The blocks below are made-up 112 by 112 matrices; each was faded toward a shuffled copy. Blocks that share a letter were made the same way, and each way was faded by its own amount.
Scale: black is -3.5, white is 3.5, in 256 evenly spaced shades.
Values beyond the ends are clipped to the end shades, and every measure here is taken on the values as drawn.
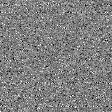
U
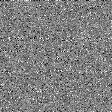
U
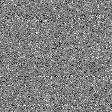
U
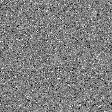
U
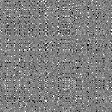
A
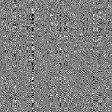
A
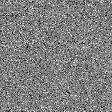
U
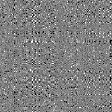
A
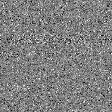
U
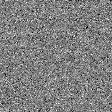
U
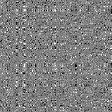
A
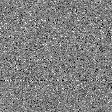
U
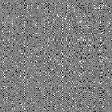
A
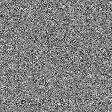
U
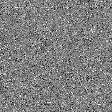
U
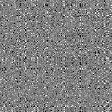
A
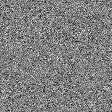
U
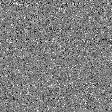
U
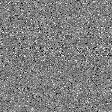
U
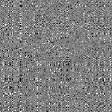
A
